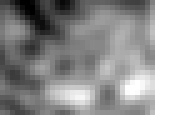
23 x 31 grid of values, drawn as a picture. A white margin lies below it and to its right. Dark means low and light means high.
The ninth with the highest average is the bottom right. Neither half mirrors the other. The field climbs toward the bottom right. There are no lone odd cells. The field is mottled with small blotches. The top left is the ninth with the lowest average.
